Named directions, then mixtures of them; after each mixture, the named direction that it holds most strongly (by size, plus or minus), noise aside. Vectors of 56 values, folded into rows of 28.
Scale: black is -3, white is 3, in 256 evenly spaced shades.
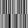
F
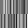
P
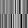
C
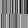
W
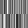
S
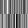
S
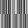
F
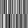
S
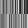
W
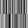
F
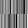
P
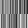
W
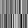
C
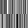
S
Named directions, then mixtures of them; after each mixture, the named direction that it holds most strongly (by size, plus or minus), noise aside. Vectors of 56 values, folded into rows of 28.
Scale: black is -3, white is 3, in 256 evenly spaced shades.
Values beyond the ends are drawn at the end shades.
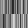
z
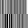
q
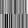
q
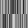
z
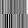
q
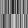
z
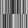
z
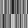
z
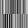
q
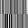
q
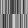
z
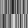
z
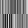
q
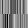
q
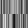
z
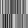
q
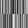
z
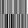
q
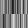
z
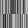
z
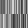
z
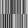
q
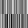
q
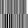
q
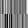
q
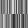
z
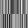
z
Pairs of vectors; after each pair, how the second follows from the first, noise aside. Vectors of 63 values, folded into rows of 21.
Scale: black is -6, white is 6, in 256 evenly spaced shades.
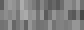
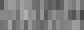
copied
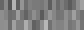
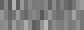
copied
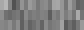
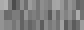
copied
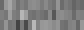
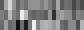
scaled up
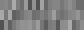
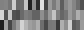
scaled up
